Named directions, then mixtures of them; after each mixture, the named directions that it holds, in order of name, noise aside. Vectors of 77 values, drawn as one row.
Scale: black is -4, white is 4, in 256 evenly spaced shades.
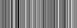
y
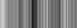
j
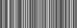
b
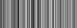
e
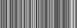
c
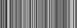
b, c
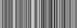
e, y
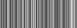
c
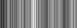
c, j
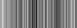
c, j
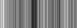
j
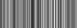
e, y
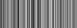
e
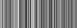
e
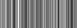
b, y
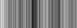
j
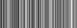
c, e
